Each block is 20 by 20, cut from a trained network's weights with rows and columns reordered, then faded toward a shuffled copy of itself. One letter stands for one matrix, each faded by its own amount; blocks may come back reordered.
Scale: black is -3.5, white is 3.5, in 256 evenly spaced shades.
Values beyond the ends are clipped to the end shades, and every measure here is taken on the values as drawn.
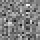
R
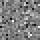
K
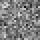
R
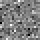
K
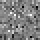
K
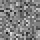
R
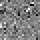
K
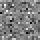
K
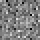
K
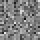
R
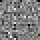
K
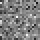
K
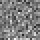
R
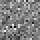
K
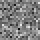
K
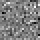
K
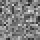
R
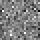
K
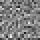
R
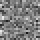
R
